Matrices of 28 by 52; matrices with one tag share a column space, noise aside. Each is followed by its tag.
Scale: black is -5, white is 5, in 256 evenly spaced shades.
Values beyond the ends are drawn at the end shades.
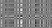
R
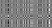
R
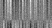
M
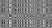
R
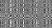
R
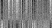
M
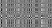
R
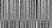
M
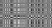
R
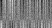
M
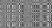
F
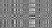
R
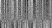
M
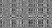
R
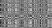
R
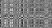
R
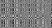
R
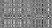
R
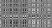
R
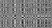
R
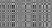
F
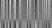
M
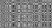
F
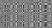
F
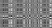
R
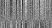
M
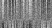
M
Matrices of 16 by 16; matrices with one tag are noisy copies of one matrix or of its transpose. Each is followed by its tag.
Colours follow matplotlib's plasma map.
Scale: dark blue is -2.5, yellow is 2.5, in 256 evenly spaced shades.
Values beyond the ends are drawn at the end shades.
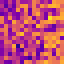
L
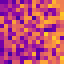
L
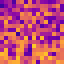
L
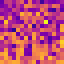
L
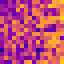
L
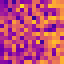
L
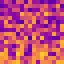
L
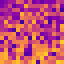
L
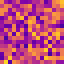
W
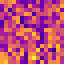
W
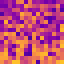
L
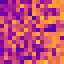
L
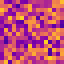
W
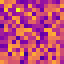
W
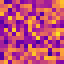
W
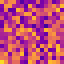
W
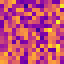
W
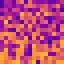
L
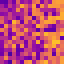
L
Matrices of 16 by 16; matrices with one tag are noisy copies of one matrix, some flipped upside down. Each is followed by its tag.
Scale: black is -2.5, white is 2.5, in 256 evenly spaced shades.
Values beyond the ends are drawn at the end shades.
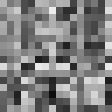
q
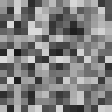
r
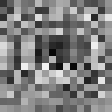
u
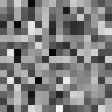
r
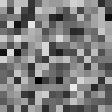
r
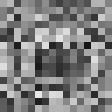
u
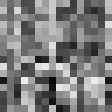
q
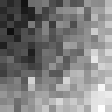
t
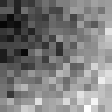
t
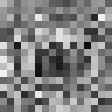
u
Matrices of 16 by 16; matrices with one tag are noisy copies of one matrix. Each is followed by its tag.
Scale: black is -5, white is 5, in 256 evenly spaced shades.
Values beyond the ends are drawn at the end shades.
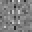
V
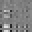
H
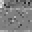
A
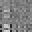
H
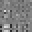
H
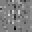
V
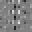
V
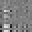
H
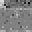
A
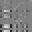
H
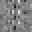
V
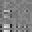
H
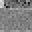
A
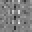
V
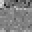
A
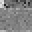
A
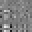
H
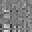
H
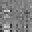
H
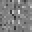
V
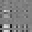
H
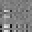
H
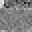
A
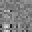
H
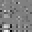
H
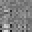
H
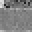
A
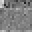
A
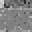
A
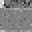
A
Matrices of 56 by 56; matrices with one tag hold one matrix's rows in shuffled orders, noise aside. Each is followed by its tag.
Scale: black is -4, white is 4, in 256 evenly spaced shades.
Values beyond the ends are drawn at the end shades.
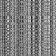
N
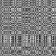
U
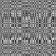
U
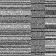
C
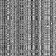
N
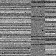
C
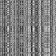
N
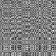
U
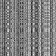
N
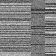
C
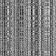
N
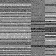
C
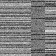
C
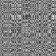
U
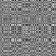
U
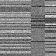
C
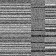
C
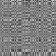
U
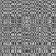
U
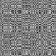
U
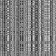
N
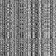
N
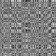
U
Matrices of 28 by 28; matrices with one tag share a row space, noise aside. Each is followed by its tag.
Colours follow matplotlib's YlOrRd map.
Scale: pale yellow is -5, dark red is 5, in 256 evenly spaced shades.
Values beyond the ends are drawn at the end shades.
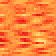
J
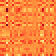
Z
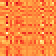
Z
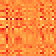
Z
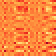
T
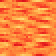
J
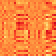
T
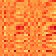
T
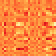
T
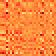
Z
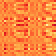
T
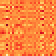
Z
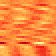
J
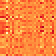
Z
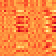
T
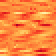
J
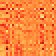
Z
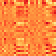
T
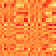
T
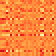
Z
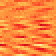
J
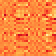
T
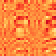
T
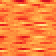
J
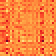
Z
